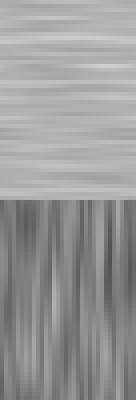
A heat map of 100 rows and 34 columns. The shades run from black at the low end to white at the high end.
The table splits into 2 rows of 1 panel. Panel 1,1: high, streaked across, faint in contrast. Panel 2,1: middling, streaked downward.
